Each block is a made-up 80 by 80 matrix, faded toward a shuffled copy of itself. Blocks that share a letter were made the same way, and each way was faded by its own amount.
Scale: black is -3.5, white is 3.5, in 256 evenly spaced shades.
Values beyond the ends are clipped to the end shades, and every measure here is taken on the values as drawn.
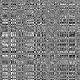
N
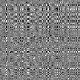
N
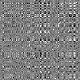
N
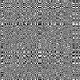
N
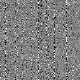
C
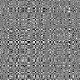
N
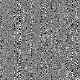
C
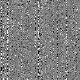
C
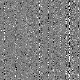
C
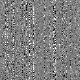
C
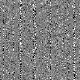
C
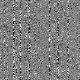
C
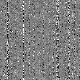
C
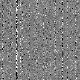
C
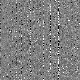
C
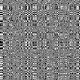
N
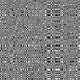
N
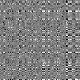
N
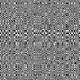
N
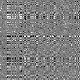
N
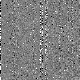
C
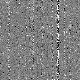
C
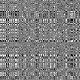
N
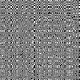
N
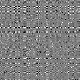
N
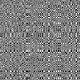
N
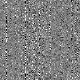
C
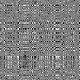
N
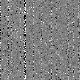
C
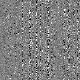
C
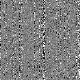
C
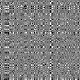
N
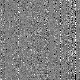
C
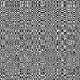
N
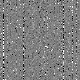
C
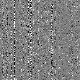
C
